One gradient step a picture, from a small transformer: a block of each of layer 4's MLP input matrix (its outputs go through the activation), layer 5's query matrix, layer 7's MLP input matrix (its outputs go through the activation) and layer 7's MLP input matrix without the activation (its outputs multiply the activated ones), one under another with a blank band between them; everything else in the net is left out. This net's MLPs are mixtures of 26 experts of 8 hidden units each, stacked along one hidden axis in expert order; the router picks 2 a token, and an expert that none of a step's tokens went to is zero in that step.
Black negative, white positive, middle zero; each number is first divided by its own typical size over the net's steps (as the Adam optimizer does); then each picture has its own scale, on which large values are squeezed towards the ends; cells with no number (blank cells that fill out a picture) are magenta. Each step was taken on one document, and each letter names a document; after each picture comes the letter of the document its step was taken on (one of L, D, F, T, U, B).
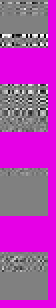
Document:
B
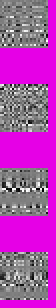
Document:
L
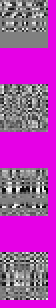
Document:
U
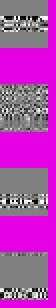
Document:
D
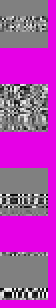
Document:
D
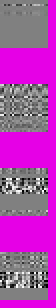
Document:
L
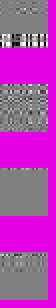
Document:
B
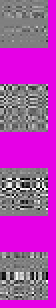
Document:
L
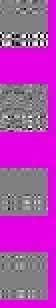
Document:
B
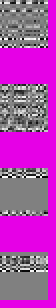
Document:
U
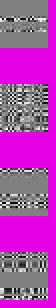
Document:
D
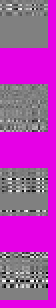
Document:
L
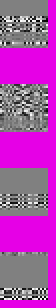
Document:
D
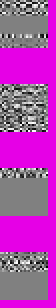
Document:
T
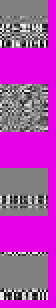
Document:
D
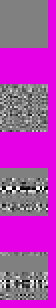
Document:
L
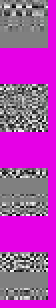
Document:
U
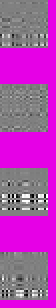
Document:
B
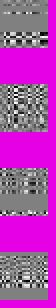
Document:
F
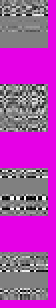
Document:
U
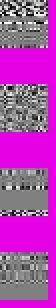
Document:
U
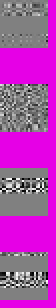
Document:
L
